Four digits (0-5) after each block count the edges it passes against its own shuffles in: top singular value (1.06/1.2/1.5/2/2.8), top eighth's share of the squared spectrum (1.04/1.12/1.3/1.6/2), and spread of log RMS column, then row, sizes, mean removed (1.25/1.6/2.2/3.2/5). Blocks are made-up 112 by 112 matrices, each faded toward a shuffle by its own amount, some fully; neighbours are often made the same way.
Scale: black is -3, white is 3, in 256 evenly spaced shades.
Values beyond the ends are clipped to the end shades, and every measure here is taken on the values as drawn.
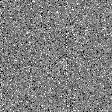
1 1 2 0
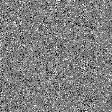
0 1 2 0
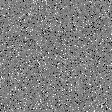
1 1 0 0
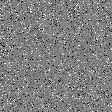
2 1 0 0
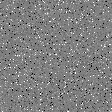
0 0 0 0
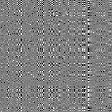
5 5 4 4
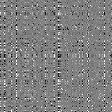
5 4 4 3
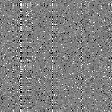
5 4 3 2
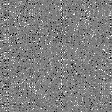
4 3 2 1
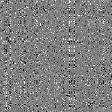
5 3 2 2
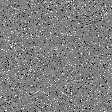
0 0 0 0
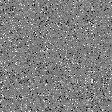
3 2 1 1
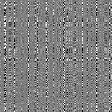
5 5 5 3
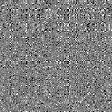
5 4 3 3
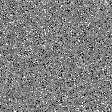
2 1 0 0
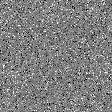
2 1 0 0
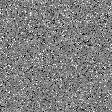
3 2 0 0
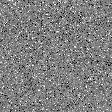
0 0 0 0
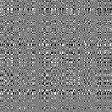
5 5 4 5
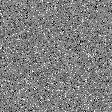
1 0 0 0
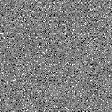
4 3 2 2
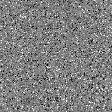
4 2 1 1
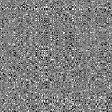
5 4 3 3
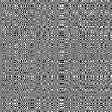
5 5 4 4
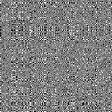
5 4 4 3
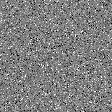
2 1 0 0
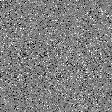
3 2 0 1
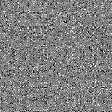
4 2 1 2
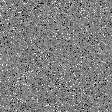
2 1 0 1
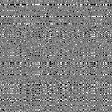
5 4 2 4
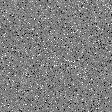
0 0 0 0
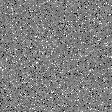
2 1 0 0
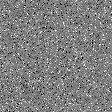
0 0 0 0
